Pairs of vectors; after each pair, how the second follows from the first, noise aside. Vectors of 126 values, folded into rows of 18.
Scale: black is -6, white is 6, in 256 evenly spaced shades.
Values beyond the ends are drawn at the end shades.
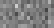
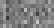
reversed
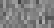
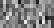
scaled up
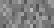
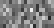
scaled up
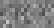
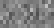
reversed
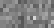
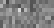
reversed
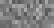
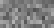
reversed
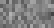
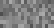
reversed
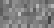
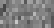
reversed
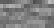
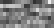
scaled up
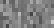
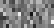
scaled up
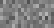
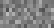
reversed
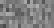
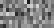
scaled up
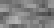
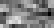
scaled up
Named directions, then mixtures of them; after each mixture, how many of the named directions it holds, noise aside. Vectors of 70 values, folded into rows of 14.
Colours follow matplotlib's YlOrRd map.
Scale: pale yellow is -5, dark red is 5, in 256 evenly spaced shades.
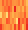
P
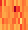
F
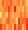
one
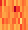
one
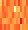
one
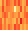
one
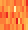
two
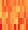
two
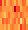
one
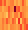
two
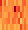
one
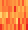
one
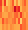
one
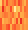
one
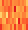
one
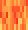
two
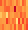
two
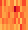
one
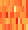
two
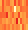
two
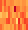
two
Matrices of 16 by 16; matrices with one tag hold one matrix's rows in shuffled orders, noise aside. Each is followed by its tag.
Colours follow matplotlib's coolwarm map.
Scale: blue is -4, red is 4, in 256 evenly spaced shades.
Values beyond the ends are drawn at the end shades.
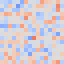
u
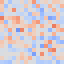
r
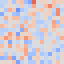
u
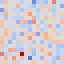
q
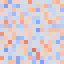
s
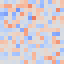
u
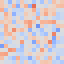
q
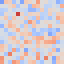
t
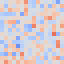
u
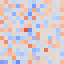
s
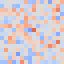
u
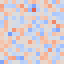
q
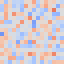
q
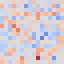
t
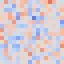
s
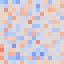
s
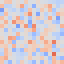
q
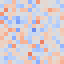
s
